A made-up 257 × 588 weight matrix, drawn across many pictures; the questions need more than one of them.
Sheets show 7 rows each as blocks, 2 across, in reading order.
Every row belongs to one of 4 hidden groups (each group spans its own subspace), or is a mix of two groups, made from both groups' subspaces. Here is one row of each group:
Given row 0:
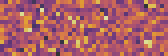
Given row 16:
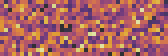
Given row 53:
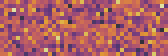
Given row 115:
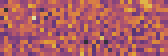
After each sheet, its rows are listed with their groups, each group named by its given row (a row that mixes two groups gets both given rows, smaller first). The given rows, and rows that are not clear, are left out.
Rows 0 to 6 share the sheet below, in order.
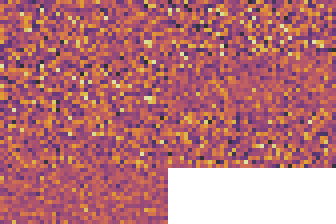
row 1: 0
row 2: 0
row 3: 53
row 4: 53
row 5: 0 and 16
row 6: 0
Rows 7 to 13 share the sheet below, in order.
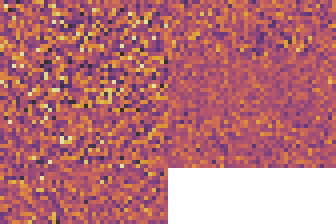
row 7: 16
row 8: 53
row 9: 16 and 53
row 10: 115
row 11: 16
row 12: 53
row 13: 0 and 53
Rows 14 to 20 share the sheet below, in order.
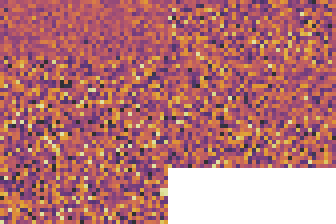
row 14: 115
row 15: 115
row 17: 0
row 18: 53
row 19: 16
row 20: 0 and 115
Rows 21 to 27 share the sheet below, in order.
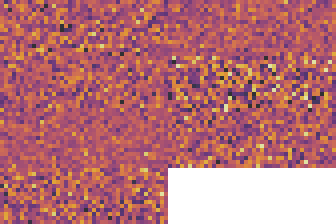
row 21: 16
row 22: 0 and 16
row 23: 16
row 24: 0 and 16
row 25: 0
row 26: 16 and 53
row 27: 115
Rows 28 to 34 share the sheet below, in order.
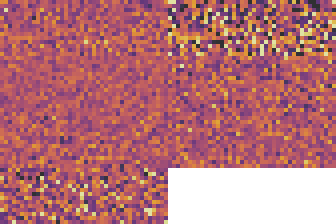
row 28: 115
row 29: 115
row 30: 16
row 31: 53
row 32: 16
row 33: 53
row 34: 0
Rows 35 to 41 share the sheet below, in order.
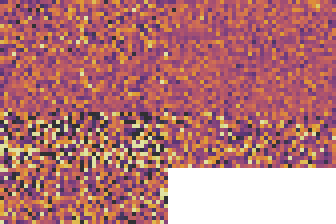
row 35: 0
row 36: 115
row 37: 53 and 115
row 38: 0
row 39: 115
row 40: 16
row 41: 115
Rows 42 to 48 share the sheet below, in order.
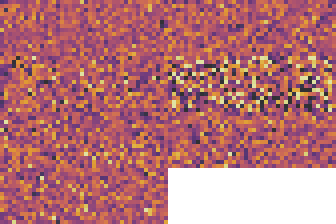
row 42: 115
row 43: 16 and 53
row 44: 53
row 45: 115
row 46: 115
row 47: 0
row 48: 0
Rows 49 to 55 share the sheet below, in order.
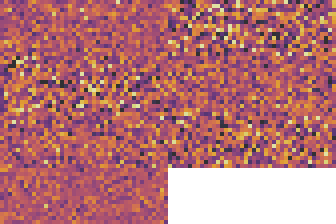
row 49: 0 and 16
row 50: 16
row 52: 115
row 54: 16
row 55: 0 and 115
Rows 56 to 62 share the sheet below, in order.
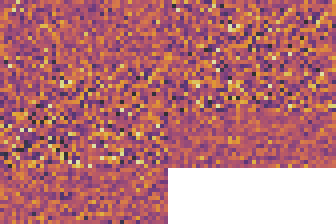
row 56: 53
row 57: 16
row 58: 16
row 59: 0 and 16
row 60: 16 and 53
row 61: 16
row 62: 16
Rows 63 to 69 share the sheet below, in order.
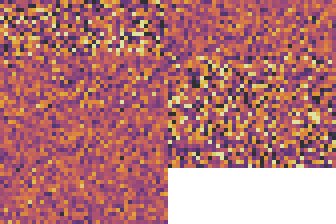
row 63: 115
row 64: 16
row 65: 16
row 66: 0
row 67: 16
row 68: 115
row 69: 53
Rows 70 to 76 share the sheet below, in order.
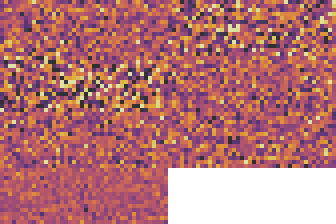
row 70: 0
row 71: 16
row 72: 16
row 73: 115
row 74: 53
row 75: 16
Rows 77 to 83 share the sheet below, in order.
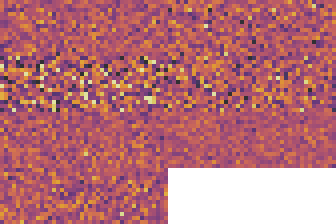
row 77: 0 and 53
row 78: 0
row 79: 0
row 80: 0
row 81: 115
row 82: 0
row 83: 16
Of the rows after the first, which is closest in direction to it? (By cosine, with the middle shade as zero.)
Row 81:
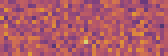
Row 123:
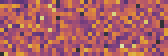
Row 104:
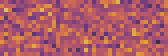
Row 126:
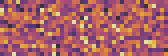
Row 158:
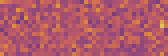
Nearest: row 104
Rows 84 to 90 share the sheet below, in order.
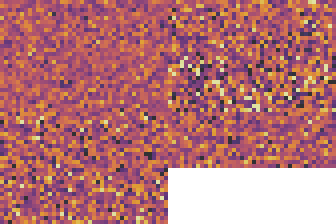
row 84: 0 and 115
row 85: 115
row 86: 16
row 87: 53
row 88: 0
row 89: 16
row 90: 53
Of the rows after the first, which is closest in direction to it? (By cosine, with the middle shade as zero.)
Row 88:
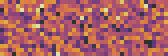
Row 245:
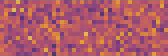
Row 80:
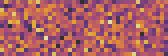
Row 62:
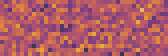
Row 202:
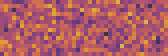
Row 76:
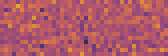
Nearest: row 76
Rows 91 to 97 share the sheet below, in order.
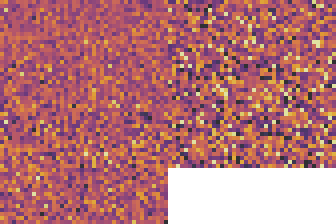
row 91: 115
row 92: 0
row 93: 53
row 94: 53
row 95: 115
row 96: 53
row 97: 0
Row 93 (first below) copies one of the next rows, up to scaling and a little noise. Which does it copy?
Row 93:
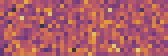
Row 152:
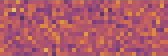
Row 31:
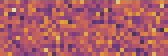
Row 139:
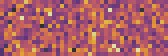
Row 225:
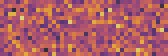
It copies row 139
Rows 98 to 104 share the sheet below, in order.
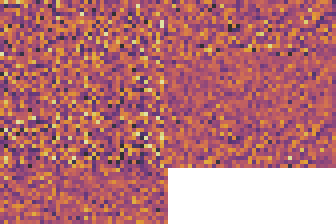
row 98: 16 and 115
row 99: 16
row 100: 115
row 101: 16
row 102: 115
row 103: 16
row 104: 16 and 115
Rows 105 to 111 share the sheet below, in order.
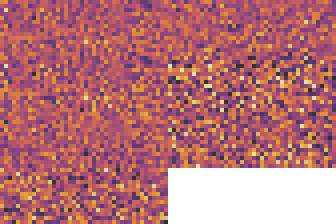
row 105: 115
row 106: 16
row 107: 115
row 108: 0
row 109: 115
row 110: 115
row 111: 0
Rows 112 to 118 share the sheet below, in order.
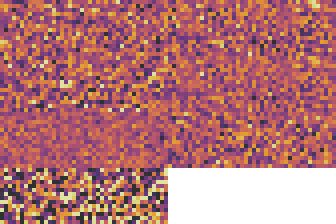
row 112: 16
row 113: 115
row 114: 16
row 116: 115
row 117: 16
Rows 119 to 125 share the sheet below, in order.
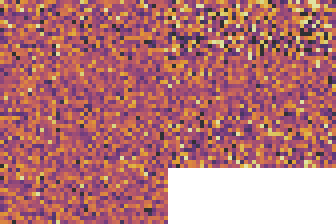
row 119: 0
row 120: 115
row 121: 53
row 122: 115
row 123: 16 and 115
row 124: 53
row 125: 0
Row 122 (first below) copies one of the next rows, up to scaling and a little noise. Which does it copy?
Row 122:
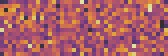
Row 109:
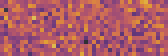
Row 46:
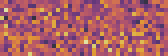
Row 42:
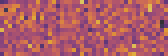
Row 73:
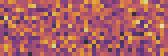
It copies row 42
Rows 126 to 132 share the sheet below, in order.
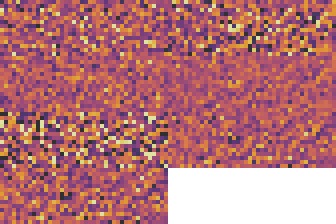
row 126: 0
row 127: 16
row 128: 16
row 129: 16
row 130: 0 and 115
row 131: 16
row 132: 16
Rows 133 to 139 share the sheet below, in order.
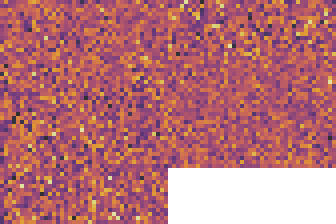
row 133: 0
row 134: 53
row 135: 115
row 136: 115
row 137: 53
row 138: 115
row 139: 53
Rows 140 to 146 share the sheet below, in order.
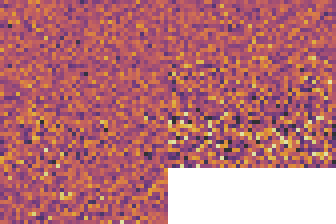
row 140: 0
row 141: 0 and 16
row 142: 0
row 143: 115
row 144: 0
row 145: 0 and 16
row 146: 16
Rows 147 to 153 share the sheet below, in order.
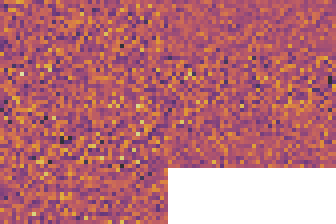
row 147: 16
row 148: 16
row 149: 53 and 115
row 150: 115
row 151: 16
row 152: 53
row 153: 16
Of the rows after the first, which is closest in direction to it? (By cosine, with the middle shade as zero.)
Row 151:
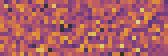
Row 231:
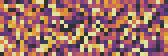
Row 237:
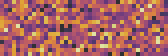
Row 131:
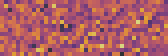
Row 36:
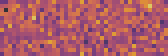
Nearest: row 131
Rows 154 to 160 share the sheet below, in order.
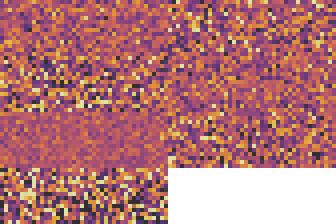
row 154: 0
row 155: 0 and 115
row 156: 0 and 16
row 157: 53
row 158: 115
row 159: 0 and 53
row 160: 53 and 115
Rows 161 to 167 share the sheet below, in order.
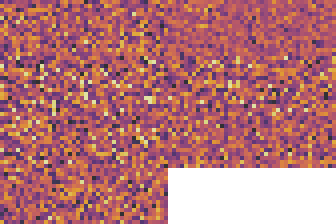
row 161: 115
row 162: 0
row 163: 0
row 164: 16
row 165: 0
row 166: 0 and 115
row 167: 16
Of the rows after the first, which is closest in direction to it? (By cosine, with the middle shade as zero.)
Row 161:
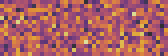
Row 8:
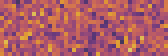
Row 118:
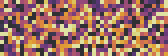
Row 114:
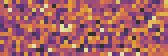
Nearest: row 118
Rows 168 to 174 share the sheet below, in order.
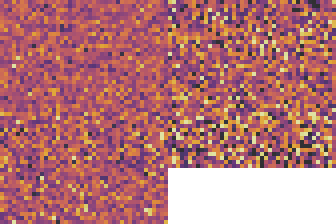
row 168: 16
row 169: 115
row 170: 16 and 53
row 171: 0 and 115
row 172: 115
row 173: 115
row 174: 0
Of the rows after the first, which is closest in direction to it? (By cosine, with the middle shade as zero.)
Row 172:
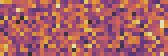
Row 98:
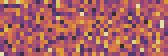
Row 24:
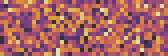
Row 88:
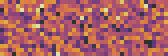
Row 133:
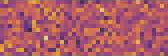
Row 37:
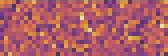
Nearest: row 37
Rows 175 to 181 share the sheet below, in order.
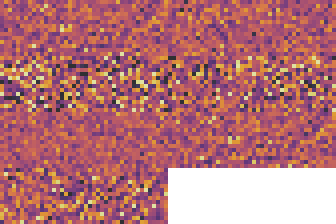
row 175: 16
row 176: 53
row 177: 0
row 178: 0 and 115
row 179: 53
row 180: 16
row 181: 16
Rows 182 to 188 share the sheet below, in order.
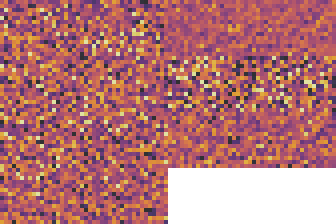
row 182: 115
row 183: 16
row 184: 0
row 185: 0
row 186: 0
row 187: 16
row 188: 0
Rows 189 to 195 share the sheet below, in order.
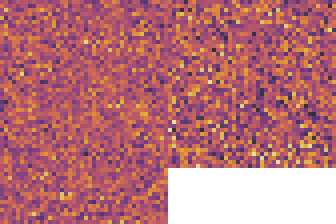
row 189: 115
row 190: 53
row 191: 53 and 115
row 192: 53
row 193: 115
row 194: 115
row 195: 16
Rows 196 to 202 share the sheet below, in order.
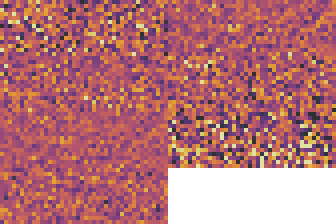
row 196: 0
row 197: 16
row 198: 115
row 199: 0
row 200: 16
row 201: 115
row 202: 16
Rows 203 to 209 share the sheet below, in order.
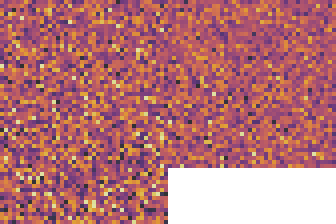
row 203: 53
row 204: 53
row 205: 0
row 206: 0
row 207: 115
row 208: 0
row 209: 0 and 53
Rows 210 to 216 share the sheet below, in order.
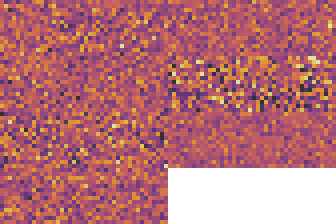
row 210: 16
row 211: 115
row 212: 0
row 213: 115
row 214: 0 and 115
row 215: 53
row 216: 0
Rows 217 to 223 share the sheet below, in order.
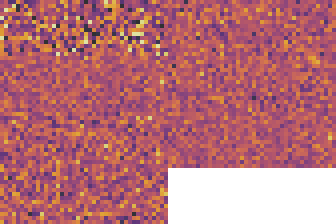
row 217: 53 and 115
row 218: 53
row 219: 115
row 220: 115
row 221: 16
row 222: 115
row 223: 16 and 115
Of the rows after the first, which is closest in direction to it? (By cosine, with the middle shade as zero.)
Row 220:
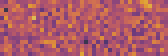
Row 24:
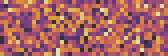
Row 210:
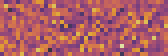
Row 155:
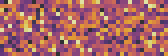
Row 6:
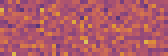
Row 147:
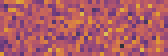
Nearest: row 155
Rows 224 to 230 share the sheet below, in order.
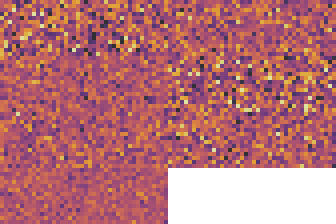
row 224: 53
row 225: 53
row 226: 0
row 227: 53
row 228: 53
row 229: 0
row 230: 0
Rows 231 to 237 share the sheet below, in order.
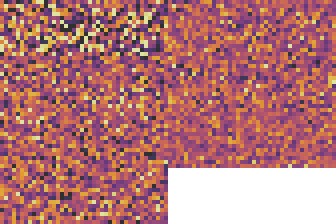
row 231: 16
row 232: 16
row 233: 115
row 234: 16 and 115
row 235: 0
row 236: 16 and 53
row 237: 16
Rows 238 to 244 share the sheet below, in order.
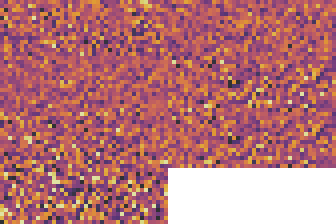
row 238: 115
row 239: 16
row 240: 16
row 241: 16
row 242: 0
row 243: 16
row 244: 16
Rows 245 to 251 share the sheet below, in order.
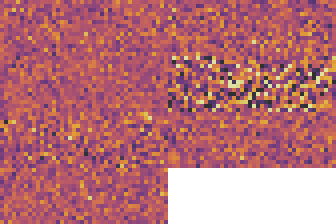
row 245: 53
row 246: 115
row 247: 53
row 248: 16
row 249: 16 and 115
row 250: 16 and 115
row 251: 53 and 115
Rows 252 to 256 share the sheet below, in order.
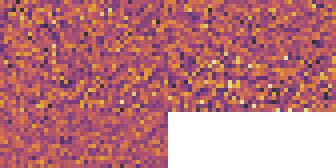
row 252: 53
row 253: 0
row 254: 16
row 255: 16
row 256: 16
